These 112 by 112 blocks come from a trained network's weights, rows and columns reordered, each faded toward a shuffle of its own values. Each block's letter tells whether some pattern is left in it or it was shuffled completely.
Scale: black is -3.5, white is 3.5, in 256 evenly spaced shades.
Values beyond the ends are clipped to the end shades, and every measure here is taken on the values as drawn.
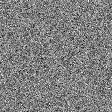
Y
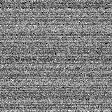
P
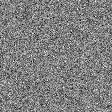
Y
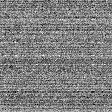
P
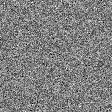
Y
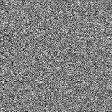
P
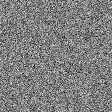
Y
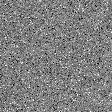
Y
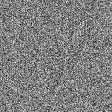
P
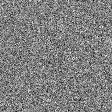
Y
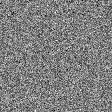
Y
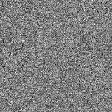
P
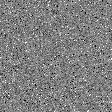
Y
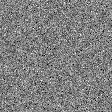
Y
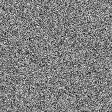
Y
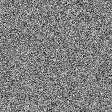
Y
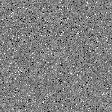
P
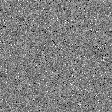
P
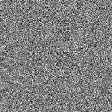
P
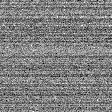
P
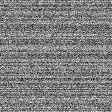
P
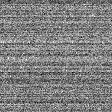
P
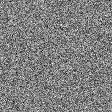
Y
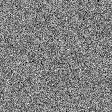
Y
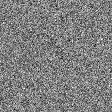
Y
